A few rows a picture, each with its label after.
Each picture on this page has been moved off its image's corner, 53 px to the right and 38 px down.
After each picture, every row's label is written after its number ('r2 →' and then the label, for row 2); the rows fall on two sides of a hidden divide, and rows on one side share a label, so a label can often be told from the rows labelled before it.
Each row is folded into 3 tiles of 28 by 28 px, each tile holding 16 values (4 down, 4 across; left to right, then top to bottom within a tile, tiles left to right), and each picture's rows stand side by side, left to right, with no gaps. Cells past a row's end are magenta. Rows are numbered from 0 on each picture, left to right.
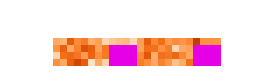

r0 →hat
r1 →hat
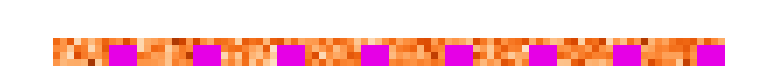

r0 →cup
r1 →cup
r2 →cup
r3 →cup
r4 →cup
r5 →cup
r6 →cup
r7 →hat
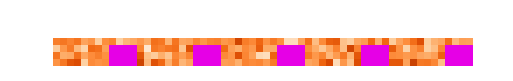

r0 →cup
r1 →cup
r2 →cup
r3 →cup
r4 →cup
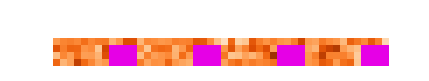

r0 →cup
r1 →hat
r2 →cup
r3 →hat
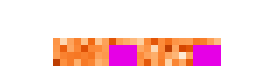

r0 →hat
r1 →cup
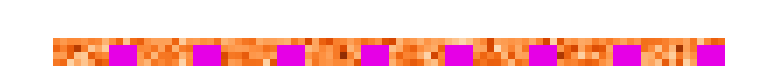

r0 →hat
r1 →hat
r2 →cup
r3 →hat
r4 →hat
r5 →hat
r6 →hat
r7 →cup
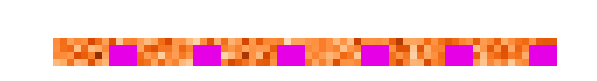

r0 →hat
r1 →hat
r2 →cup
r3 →hat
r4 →hat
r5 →hat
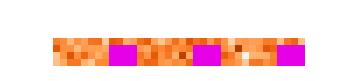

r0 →hat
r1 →hat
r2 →hat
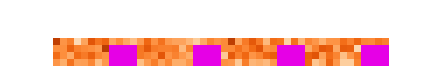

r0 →hat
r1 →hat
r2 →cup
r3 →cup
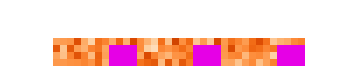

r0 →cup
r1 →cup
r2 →hat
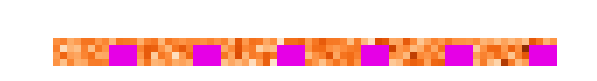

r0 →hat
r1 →cup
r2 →hat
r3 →cup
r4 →cup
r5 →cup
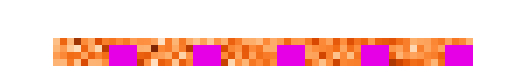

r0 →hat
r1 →hat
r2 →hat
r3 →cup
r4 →hat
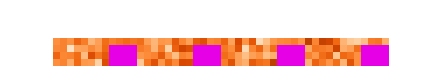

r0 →cup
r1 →cup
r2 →hat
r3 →hat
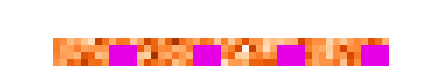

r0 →hat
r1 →hat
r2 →hat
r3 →hat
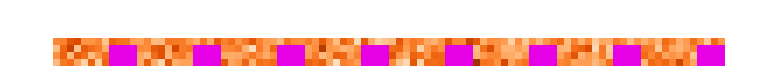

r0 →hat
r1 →cup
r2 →cup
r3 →hat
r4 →cup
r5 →hat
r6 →hat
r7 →cup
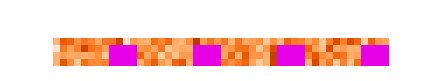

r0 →hat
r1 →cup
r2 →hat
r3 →cup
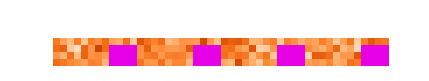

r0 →hat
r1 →hat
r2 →hat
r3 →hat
